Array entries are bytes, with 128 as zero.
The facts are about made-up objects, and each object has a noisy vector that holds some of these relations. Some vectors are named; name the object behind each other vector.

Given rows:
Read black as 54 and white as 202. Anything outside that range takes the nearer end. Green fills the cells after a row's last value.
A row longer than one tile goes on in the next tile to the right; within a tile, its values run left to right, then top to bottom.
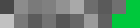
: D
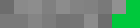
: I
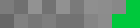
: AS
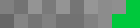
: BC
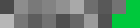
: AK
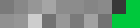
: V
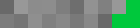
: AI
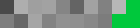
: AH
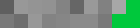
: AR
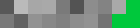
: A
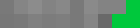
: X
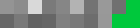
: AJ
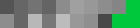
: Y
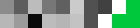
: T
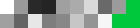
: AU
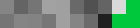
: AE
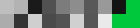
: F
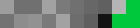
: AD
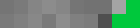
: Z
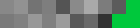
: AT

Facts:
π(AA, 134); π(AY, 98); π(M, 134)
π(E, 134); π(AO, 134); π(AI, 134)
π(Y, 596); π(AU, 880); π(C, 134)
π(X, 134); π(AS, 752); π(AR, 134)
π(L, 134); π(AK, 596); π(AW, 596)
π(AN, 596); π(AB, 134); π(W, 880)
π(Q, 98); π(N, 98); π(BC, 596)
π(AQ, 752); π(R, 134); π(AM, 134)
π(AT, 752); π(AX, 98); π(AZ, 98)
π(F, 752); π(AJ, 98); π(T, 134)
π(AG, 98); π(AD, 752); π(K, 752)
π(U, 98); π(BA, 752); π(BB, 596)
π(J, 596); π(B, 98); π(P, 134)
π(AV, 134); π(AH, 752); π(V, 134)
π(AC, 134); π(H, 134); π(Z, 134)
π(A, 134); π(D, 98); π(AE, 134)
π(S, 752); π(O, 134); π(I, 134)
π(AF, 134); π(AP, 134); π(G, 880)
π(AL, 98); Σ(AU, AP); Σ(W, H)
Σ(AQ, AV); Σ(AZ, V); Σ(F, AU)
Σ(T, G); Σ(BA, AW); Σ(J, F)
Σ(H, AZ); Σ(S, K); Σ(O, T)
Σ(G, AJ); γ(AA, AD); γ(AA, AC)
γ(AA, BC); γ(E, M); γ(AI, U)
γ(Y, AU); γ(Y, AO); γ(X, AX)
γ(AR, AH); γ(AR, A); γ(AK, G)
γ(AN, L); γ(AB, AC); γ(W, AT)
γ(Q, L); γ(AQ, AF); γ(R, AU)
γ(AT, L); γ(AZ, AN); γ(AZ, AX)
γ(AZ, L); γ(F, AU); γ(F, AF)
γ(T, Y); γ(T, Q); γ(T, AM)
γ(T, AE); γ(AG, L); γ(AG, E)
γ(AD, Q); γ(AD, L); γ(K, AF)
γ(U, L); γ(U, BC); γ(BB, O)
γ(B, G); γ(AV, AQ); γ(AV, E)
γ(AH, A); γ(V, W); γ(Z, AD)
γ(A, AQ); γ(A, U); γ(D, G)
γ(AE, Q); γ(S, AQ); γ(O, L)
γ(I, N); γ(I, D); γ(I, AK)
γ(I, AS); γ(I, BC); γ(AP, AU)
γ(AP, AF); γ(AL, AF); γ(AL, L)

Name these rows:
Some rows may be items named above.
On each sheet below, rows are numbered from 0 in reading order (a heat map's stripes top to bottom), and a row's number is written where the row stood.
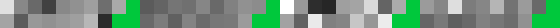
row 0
AP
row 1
AW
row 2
AU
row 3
AJ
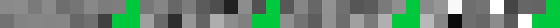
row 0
AG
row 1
AQ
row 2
S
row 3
G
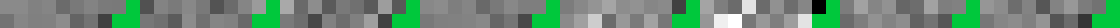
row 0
AG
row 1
AV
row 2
AF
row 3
AG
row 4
V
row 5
AZ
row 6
U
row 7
AN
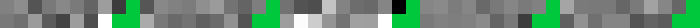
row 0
J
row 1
B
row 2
H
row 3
AG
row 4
L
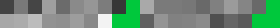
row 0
W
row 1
L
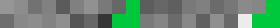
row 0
AN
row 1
BA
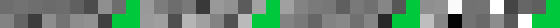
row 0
K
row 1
O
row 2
AL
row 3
G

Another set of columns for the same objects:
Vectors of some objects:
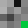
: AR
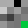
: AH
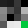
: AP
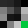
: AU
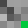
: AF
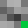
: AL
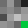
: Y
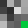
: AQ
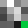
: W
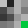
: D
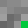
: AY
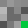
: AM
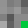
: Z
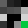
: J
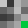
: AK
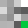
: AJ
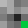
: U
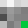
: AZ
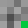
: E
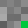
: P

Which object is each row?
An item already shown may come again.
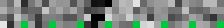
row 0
AE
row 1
S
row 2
AI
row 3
J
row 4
H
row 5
K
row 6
B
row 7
AL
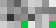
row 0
AV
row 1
V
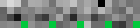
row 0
AN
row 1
AG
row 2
L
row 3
A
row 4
BA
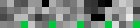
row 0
R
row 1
A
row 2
AW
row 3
F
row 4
T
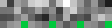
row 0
B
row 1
AN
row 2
O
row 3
Y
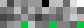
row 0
B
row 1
A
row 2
G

